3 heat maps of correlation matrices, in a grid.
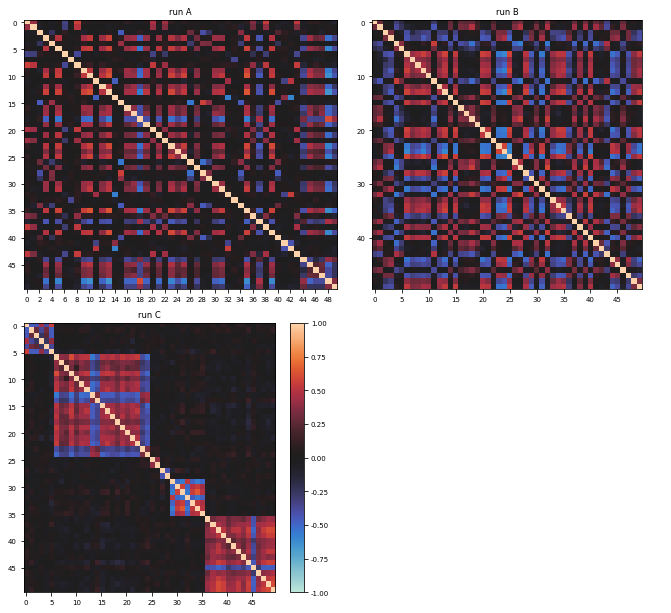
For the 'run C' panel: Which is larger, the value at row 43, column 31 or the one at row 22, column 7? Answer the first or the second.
the second
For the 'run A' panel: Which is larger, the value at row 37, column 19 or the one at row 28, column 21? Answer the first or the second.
the second
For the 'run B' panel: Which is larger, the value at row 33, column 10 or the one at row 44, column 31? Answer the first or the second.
the second
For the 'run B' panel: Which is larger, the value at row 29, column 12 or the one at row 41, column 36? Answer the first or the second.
the second
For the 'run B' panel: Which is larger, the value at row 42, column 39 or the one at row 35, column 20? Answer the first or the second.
the second
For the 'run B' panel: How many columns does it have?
50
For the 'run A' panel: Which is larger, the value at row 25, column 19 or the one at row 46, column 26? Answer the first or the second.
the first
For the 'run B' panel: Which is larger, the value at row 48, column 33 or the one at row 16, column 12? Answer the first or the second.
the first
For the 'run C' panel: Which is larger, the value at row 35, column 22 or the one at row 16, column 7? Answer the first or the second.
the second
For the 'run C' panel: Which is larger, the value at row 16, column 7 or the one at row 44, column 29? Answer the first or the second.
the first
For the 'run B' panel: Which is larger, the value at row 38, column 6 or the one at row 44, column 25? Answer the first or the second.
the first
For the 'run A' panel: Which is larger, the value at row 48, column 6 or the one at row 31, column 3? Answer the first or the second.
the second
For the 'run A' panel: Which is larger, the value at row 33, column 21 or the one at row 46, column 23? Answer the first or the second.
the second
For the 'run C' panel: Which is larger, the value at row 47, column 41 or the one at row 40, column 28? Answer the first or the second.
the first
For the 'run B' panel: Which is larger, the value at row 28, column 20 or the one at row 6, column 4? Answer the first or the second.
the first
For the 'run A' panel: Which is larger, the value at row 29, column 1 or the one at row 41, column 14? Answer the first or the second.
the second
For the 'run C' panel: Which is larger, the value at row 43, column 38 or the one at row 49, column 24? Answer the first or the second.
the first
